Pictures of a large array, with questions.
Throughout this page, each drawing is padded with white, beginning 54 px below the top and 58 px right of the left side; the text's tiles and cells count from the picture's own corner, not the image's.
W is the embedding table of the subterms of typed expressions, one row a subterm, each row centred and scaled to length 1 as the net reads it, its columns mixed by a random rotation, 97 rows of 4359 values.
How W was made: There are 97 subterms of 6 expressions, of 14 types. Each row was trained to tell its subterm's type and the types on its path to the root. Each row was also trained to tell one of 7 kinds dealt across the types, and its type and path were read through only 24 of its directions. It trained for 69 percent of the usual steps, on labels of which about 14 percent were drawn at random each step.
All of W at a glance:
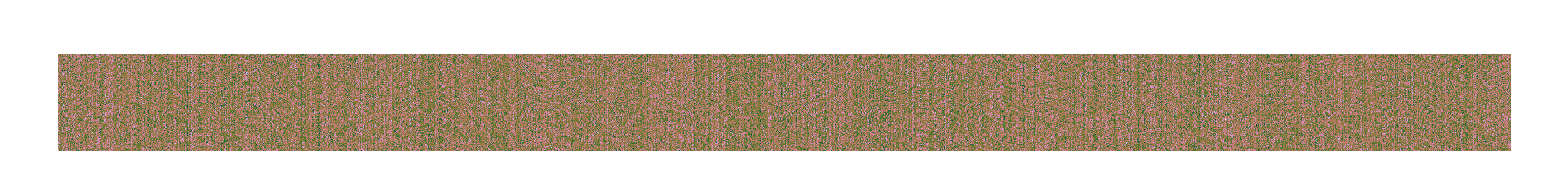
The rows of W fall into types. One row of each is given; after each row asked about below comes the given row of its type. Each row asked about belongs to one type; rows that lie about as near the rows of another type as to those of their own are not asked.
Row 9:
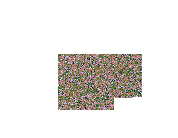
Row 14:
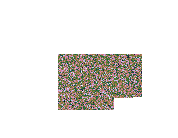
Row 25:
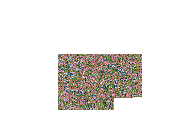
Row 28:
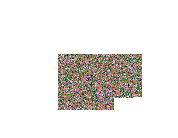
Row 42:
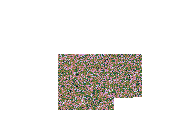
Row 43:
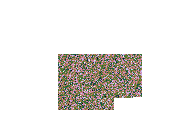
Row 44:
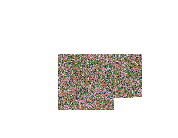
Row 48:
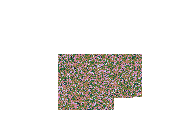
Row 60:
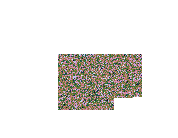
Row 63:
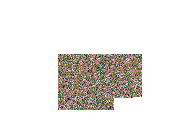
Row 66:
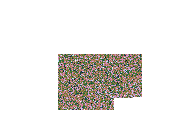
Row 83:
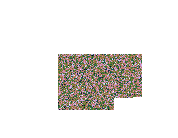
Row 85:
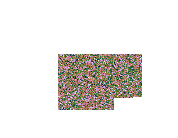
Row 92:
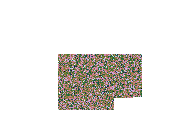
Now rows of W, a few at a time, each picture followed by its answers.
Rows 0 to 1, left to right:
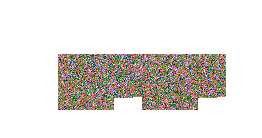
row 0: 85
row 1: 92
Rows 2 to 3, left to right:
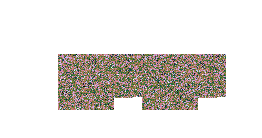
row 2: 9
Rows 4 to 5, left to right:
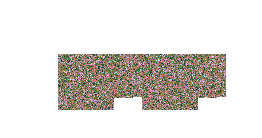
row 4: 63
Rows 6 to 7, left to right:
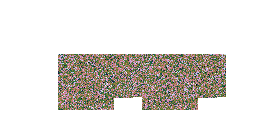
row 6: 66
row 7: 85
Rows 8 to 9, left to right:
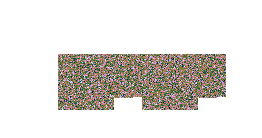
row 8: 14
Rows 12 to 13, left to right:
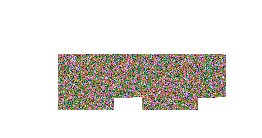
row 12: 43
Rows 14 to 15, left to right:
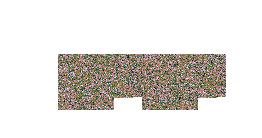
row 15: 28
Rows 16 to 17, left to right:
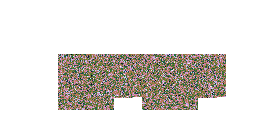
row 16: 28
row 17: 92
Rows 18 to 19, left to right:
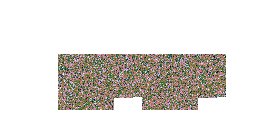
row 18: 43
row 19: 85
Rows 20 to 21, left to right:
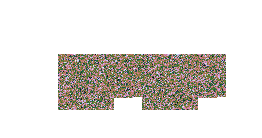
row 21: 14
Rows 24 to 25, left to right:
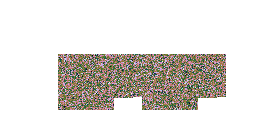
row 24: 85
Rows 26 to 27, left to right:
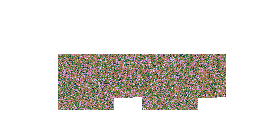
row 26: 60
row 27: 63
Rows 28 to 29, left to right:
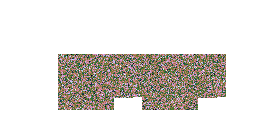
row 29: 42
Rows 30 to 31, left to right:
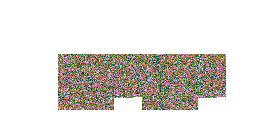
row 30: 28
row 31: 14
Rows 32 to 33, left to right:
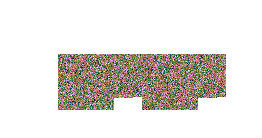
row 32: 43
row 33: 43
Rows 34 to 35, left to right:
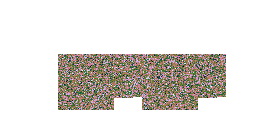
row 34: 66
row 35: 85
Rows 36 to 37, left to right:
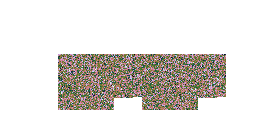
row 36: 60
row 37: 28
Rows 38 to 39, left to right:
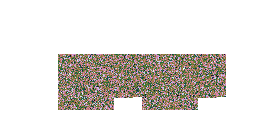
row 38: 43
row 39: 60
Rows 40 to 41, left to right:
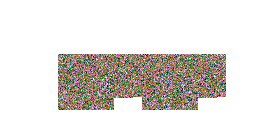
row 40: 66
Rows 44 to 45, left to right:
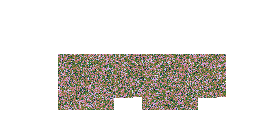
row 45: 25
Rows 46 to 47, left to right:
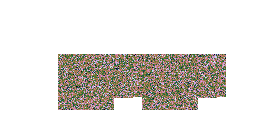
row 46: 42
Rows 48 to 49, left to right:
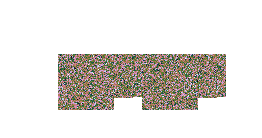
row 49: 66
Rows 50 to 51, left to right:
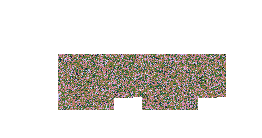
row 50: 85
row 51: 28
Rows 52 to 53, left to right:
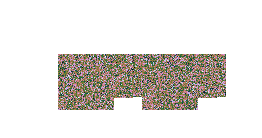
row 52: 43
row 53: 63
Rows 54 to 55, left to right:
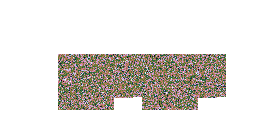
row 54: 14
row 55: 48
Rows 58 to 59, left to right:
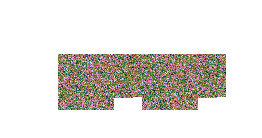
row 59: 9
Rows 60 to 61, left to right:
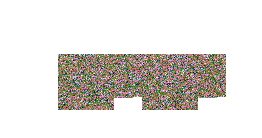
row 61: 9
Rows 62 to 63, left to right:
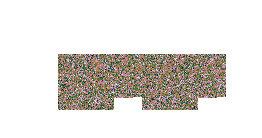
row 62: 83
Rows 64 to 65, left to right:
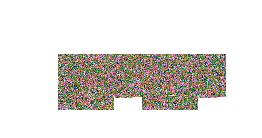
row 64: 9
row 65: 83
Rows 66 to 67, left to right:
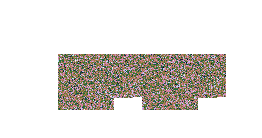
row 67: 28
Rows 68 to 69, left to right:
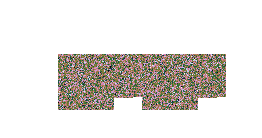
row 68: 83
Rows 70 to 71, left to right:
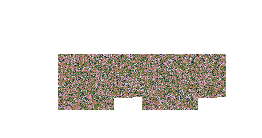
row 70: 92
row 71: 44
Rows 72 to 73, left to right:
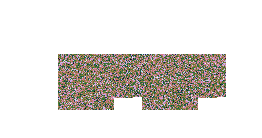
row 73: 60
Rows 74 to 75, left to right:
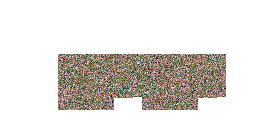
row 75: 43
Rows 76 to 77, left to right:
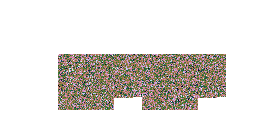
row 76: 63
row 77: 48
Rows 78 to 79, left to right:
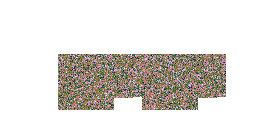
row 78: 42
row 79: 28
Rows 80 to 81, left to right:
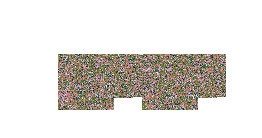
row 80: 48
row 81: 14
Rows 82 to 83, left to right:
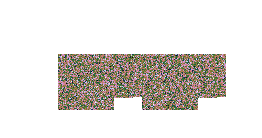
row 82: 9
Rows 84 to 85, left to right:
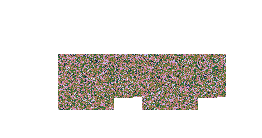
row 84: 92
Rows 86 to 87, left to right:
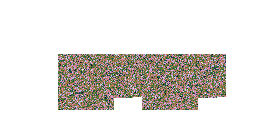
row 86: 66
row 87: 85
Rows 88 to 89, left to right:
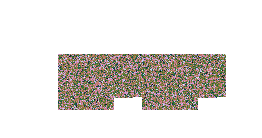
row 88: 25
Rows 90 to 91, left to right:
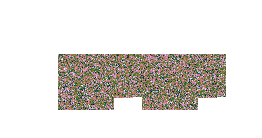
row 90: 14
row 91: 60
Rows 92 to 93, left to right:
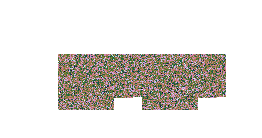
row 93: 9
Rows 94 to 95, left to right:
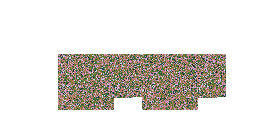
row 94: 48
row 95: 44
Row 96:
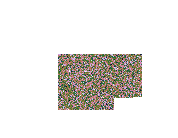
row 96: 60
